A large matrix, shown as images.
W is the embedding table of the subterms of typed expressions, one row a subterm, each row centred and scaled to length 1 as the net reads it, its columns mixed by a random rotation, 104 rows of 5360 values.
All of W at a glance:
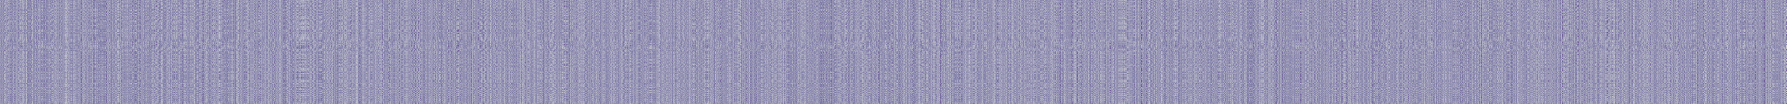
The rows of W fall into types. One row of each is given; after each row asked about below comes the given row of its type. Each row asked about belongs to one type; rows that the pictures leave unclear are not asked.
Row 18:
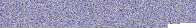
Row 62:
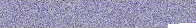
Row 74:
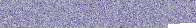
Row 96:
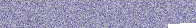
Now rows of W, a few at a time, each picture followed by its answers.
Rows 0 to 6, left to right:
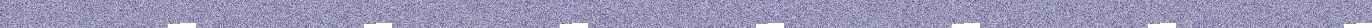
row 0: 18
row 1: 96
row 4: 74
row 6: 96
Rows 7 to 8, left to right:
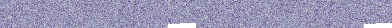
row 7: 74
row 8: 62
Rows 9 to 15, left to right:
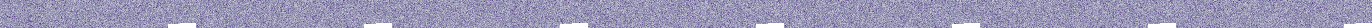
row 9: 96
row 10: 62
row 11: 74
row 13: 62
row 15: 62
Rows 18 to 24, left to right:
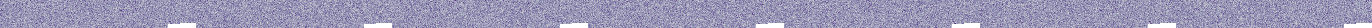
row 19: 96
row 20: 62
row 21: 62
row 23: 18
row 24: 18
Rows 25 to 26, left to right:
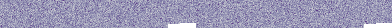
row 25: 62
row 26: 18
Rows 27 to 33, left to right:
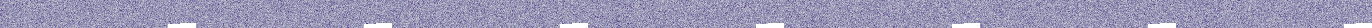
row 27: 18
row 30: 96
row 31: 96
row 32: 62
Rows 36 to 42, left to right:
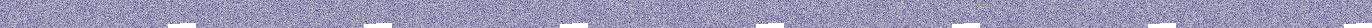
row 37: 18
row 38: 18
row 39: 18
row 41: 96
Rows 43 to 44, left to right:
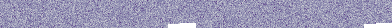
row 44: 96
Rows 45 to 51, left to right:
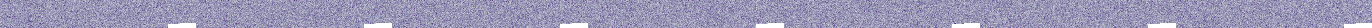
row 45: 96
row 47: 74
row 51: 96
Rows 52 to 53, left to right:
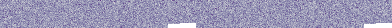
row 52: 74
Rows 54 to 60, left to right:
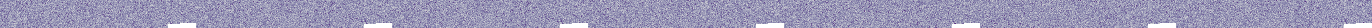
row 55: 62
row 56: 62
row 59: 74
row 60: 74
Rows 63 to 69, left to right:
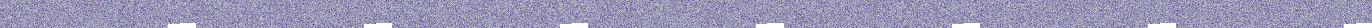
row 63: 74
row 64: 18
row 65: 96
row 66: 62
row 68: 18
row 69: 18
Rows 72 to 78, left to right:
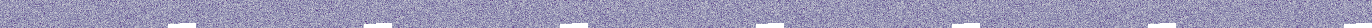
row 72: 74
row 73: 18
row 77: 74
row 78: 74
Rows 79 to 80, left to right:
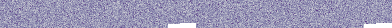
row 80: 18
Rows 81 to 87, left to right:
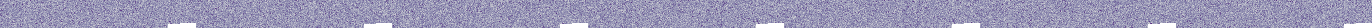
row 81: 18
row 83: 62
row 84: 62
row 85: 74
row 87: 74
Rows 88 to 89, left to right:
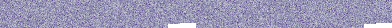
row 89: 18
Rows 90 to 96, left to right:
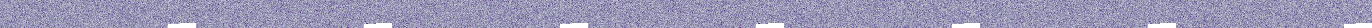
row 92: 74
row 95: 18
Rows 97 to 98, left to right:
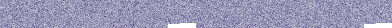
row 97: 62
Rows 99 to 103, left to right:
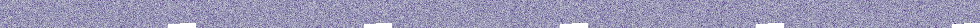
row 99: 74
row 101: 74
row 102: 62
